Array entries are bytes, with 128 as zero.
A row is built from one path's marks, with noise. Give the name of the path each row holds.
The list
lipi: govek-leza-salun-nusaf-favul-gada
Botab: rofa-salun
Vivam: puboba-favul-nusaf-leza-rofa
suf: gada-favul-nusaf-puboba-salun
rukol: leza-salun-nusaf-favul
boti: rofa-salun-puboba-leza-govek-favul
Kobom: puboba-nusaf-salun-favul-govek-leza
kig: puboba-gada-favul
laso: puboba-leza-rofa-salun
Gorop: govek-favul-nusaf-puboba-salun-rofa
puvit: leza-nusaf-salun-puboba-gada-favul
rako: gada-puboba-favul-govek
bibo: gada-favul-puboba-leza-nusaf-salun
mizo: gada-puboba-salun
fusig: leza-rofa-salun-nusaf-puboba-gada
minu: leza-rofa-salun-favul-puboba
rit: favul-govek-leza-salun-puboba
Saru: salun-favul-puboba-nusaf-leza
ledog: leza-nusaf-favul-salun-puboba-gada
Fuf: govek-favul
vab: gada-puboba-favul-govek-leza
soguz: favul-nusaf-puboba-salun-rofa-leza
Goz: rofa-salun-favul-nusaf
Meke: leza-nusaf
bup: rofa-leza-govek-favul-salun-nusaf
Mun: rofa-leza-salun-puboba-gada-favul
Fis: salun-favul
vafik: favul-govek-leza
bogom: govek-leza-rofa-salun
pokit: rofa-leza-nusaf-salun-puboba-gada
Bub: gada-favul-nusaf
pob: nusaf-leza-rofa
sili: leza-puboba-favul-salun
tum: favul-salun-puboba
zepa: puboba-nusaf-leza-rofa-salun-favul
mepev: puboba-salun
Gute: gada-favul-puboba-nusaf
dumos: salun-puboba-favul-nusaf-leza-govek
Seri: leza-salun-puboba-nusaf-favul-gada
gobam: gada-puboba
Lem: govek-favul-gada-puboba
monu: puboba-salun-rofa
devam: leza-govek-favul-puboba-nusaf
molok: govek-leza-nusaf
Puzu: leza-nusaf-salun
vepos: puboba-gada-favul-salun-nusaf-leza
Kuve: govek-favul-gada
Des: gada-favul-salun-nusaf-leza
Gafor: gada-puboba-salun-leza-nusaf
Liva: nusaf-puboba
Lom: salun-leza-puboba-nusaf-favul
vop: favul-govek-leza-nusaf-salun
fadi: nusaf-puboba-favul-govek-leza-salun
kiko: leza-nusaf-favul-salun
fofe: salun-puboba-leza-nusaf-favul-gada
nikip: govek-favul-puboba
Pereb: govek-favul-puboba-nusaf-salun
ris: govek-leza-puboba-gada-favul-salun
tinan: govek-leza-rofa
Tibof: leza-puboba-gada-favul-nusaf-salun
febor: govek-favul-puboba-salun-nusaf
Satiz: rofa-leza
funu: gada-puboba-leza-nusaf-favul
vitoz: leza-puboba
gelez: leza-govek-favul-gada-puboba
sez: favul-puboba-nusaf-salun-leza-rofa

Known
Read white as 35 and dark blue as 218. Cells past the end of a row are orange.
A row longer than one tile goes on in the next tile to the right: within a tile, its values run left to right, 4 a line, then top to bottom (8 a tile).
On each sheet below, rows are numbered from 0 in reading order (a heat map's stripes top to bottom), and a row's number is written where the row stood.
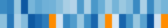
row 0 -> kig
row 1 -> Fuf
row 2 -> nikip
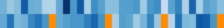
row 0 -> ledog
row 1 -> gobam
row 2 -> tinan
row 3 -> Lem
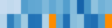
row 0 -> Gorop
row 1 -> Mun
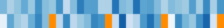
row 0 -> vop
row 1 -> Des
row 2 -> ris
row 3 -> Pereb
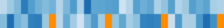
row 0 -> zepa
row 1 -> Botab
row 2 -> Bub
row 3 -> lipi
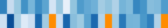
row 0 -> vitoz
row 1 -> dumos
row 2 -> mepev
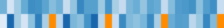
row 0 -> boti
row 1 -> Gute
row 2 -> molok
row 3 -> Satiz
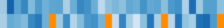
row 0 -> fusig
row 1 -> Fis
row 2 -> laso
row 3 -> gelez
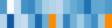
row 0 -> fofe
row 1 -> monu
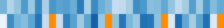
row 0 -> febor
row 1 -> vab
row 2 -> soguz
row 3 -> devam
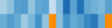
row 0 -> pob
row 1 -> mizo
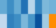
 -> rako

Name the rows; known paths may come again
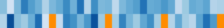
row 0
Saru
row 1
rako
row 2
monu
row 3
rukol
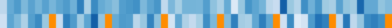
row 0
bogom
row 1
vab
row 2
Satiz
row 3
Puzu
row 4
kiko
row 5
Tibof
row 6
puvit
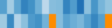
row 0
Fis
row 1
pokit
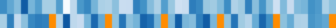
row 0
vepos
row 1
fofe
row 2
suf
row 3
Seri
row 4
funu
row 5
Goz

